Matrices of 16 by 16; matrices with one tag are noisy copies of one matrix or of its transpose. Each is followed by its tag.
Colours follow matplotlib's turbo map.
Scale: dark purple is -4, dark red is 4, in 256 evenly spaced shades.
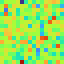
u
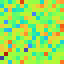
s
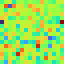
u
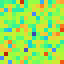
s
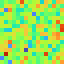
s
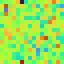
u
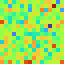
s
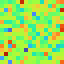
s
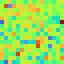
u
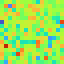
u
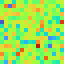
u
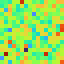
s
